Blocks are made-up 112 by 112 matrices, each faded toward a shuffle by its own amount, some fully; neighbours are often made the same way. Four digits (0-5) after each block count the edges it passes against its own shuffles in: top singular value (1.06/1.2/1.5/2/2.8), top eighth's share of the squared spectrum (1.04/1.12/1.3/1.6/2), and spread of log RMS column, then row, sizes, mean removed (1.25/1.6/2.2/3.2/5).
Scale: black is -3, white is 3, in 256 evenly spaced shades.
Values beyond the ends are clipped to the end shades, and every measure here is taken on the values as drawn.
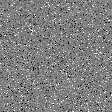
0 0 0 0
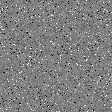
0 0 0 0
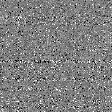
1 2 2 3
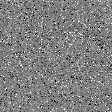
0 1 0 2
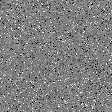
0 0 0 0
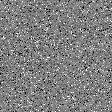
0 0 0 0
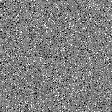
3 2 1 0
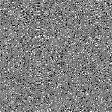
4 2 1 1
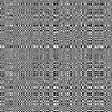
5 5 4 5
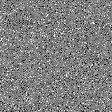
3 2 0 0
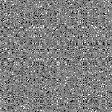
5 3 2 2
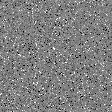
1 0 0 0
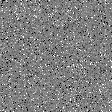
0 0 0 0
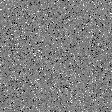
0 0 0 0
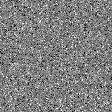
3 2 0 0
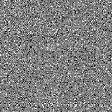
4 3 2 1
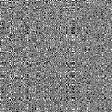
5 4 3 3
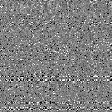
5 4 2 3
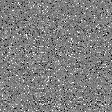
3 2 0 1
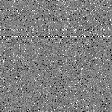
4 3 1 2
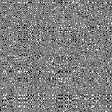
5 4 2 3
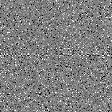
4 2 1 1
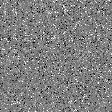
3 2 0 1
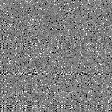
4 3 1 2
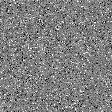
0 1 0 1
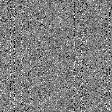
2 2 3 0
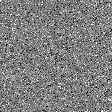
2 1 0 0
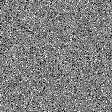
2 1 0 0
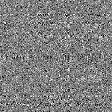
4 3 2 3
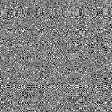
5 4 2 3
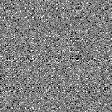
4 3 2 3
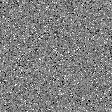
0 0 0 0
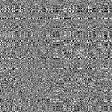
5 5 3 4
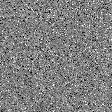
2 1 0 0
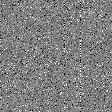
2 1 2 0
